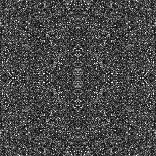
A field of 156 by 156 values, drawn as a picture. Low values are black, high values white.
It mirrors both left to right and top to bottom. There are no regular stripes. The grain is fine, like static. No seam splits the table. The values are skewed, with a long tail toward high values.
